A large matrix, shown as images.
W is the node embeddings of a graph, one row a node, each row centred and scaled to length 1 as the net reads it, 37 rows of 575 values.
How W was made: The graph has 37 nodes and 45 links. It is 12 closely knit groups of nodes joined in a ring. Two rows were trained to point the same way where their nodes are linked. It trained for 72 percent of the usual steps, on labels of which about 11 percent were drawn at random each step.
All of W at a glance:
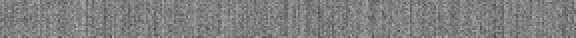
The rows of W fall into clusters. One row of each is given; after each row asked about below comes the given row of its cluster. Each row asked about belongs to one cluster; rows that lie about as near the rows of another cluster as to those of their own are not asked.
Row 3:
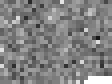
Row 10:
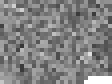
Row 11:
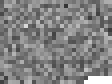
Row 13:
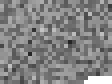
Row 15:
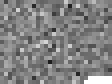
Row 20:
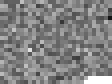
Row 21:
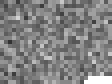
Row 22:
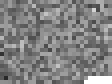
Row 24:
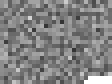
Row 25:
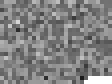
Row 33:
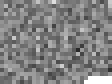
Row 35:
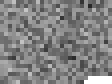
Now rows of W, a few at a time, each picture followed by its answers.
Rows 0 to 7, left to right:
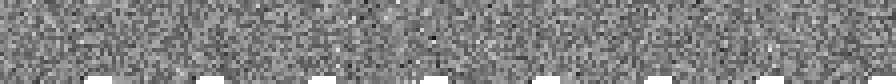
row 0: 15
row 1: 10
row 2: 22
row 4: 21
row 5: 10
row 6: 33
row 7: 35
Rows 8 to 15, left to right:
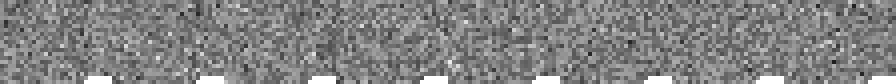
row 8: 21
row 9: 3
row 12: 11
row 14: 20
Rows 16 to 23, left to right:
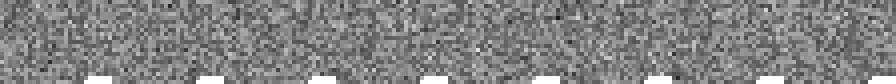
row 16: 25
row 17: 25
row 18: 3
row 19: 22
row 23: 35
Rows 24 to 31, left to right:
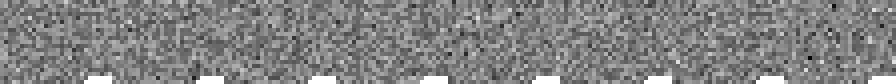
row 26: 33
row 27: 20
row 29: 13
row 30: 24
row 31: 15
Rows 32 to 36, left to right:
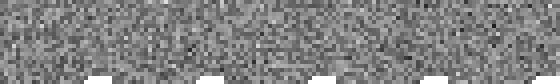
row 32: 11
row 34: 13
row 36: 11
